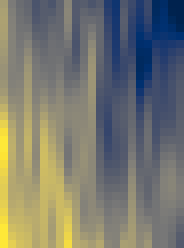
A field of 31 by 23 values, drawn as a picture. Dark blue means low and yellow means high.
The histogram is bell-shaped. There is an overall slope up to the bottom left. The top right is the ninth with the lowest average. The bottom left is the ninth with the highest average. The grain runs up and down.
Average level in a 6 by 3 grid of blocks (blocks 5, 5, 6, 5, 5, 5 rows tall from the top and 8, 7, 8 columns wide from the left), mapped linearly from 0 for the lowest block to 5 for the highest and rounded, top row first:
2 2 0 | 3 2 0 | 4 2 1 | 5 2 2 | 5 3 3 | 5 4 3
